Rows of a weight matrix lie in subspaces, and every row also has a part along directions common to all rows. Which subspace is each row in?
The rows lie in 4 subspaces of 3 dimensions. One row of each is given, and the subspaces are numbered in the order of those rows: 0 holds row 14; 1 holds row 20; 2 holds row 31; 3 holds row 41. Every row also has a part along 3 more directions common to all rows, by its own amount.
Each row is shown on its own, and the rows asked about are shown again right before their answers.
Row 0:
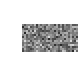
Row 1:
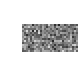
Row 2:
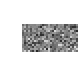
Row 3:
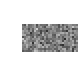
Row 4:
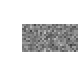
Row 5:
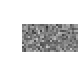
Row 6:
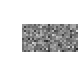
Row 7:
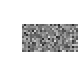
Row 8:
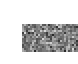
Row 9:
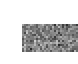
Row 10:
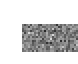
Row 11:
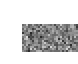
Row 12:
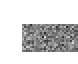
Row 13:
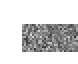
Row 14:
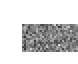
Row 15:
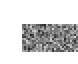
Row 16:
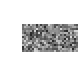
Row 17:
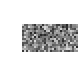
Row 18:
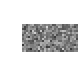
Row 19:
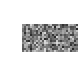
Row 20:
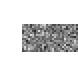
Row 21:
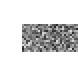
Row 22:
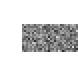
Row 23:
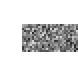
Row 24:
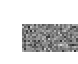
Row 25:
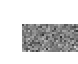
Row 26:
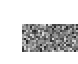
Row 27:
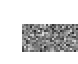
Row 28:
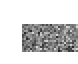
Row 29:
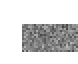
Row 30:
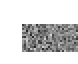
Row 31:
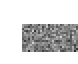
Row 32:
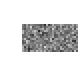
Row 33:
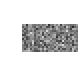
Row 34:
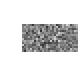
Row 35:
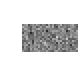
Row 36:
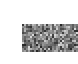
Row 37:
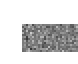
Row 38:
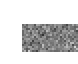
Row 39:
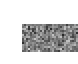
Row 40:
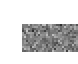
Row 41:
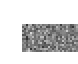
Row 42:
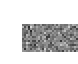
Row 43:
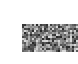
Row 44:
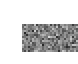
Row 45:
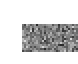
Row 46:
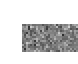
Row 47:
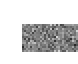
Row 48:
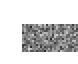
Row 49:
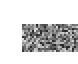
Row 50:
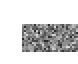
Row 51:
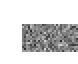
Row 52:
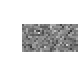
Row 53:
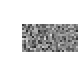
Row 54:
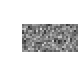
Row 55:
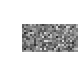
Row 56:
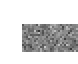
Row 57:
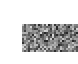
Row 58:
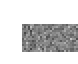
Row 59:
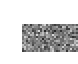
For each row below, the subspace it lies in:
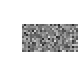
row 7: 2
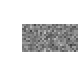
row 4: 0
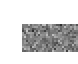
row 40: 1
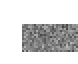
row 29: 2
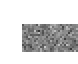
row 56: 1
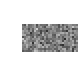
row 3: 3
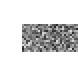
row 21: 1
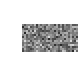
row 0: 0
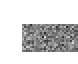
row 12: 3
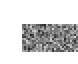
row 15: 1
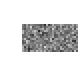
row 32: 1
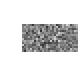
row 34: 0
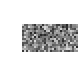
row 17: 2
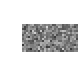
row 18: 0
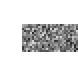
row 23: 2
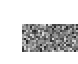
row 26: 1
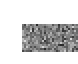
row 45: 3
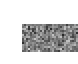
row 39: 0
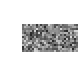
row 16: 3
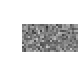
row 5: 0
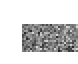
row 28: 3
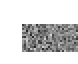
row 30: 3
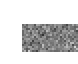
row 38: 2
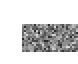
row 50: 2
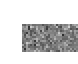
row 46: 0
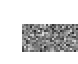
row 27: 1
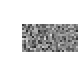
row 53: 3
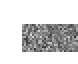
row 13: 3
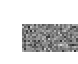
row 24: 0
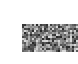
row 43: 2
